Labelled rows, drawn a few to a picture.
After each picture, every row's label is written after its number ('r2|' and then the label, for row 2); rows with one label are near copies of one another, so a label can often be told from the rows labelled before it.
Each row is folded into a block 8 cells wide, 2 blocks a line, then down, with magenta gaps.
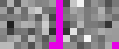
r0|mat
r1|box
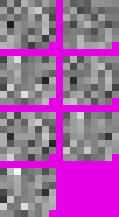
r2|mat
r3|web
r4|box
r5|mat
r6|mat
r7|box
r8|box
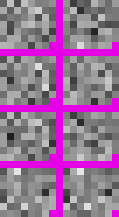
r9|mat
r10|web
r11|mat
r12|mat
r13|mat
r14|web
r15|box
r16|box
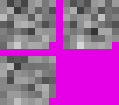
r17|web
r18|web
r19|web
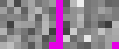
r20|mat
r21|box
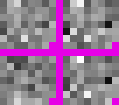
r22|box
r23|box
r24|web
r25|box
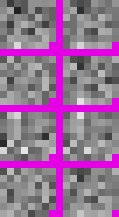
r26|web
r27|web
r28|mat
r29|web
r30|box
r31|box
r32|mat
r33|web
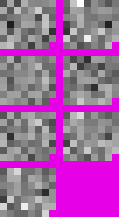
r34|mat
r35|box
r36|mat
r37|web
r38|mat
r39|box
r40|box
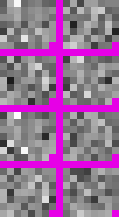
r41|box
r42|mat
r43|mat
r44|box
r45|box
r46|mat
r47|mat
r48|web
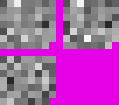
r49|box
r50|box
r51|mat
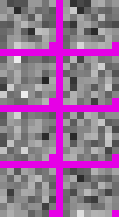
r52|web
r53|web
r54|box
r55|mat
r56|box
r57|mat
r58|mat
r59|web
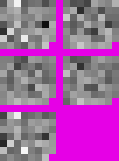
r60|box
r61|web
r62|web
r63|web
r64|box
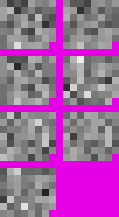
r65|web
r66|web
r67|web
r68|box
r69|mat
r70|mat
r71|box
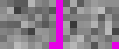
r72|web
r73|mat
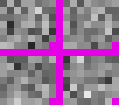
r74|mat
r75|mat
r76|web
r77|box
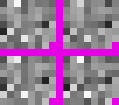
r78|box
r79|box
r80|box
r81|box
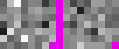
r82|box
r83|web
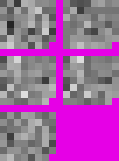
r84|mat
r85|web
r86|box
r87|box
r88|mat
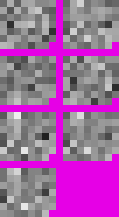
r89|mat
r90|box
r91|web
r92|mat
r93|box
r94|box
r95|box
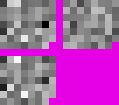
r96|box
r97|mat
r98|box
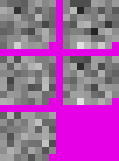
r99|web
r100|web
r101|mat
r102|web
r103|mat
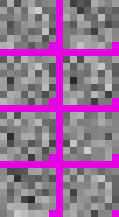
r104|mat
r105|web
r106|mat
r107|mat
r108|mat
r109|box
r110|web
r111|mat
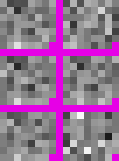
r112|web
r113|mat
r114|web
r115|web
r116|web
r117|box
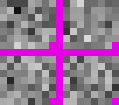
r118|web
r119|box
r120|mat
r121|mat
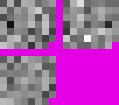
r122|mat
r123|box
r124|mat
